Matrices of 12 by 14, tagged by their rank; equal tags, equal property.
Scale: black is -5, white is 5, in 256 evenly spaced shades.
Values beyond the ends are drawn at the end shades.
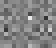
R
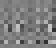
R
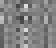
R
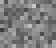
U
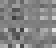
R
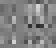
R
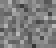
U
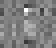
R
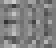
R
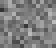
U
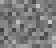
U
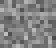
U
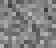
U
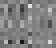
R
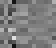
R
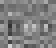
R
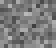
U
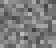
U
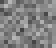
U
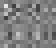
R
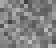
U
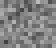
U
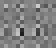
R
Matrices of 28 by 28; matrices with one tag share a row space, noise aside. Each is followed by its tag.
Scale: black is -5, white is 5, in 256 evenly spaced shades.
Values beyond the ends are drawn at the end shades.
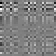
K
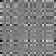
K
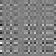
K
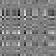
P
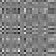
P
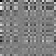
K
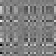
K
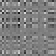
P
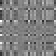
K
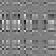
P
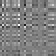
P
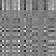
P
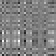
P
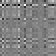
P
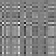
P
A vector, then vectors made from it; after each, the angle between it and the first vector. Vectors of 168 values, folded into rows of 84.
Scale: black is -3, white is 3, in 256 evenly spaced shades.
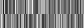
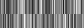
orthogonal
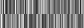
nearly parallel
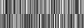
partly aligned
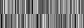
nearly opposite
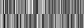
nearly parallel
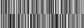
orthogonal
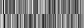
nearly parallel
